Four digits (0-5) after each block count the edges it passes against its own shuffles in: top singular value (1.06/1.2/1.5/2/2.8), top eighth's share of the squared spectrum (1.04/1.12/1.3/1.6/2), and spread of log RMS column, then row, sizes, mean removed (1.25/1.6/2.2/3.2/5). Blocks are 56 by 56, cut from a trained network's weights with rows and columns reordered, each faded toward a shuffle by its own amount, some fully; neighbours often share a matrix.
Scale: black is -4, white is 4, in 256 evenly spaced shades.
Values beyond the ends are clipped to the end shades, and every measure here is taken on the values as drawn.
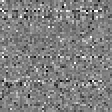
4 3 1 2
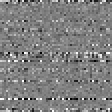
4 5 1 3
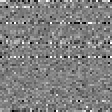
4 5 1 3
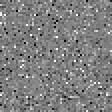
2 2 0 0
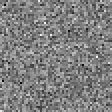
2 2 0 0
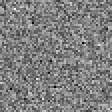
0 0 0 0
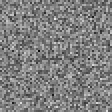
0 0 0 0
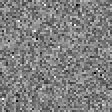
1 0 0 0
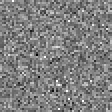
3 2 0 0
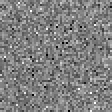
0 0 0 0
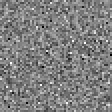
0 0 0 0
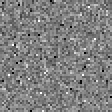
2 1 0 0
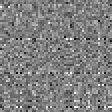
4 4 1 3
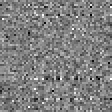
4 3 1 2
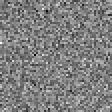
1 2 0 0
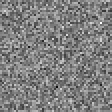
0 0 0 0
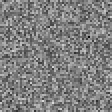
1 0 0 0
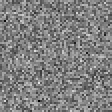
0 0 0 0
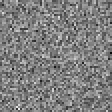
2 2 0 0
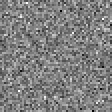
2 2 0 0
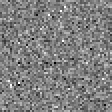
1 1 0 0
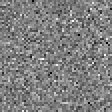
2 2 0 0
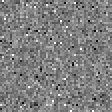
2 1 0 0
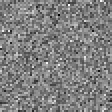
2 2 0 0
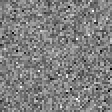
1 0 0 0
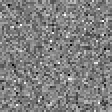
2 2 0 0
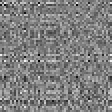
4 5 2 3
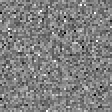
2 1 0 1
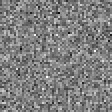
2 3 0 1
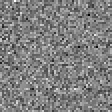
2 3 0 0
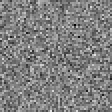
2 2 0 0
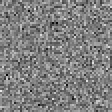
1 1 0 0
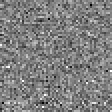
3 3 0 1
